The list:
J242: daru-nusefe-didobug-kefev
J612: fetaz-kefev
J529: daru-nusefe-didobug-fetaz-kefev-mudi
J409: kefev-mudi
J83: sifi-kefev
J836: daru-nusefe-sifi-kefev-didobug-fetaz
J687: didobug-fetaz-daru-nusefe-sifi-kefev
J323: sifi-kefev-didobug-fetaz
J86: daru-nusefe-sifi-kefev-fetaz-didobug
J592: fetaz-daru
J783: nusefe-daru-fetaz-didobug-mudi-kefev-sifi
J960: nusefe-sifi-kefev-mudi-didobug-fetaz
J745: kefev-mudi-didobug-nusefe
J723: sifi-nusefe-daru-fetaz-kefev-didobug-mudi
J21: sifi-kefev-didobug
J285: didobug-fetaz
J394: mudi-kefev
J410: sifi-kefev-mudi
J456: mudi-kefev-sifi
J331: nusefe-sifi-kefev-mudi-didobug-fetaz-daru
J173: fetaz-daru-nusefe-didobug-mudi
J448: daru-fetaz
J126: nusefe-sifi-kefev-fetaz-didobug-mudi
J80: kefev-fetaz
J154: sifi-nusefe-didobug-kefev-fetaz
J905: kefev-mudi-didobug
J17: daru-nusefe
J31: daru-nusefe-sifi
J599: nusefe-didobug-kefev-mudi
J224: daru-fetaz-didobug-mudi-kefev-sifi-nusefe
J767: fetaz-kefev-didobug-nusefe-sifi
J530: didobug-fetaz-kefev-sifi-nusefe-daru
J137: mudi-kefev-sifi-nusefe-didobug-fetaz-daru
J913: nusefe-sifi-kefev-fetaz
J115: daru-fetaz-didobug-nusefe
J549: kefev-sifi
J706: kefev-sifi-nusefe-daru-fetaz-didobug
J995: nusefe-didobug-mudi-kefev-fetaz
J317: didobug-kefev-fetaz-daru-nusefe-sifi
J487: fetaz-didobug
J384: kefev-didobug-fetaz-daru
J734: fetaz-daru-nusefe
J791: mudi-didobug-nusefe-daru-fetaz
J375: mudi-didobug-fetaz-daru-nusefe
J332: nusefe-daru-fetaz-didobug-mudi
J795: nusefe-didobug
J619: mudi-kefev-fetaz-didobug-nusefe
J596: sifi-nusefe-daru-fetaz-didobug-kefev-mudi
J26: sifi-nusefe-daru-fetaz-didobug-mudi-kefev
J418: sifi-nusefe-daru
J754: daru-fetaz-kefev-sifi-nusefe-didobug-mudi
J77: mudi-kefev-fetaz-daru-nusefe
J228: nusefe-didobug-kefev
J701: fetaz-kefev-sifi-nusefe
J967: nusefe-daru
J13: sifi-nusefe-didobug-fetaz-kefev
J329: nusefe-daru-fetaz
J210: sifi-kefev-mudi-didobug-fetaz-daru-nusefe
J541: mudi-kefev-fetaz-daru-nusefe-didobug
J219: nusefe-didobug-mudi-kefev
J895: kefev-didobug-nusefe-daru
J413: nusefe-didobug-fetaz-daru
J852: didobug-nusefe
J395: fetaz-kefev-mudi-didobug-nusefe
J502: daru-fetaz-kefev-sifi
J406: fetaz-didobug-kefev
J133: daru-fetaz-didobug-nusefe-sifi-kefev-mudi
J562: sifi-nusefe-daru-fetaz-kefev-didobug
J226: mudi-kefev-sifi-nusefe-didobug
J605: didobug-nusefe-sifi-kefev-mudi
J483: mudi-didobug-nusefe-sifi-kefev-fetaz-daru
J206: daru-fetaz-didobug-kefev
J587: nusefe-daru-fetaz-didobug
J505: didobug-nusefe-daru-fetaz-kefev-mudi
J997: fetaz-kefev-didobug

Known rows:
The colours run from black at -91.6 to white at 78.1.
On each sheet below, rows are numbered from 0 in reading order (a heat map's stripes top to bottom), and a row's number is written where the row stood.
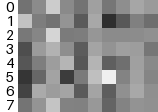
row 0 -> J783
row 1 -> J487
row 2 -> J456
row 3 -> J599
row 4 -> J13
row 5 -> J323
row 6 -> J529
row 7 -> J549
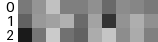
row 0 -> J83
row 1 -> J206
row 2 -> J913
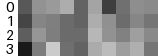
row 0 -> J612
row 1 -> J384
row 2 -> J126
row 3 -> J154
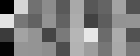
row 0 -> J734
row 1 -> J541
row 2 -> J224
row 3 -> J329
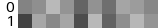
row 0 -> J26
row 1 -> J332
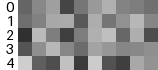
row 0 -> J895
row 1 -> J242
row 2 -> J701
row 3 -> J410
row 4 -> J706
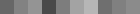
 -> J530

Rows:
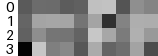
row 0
J483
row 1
J502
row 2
J723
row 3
J375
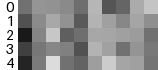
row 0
J317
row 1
J133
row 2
J285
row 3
J137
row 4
J995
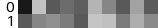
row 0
J77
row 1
J754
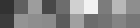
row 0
J836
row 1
J592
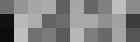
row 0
J687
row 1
J852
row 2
J210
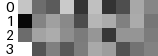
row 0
J587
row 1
J791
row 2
J406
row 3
J226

